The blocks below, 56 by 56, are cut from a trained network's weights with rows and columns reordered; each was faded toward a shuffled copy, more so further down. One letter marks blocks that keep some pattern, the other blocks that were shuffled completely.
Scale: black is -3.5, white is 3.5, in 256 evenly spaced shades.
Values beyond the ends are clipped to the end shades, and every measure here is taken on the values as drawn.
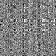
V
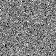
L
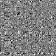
V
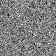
L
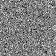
L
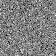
L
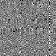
V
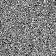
L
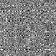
V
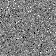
L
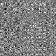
V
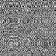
V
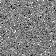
L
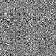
V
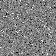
L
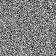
L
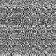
V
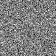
L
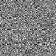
V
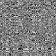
V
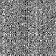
V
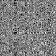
V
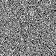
L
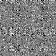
V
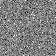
L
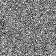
L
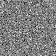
L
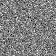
L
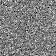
L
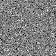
L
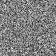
L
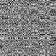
V
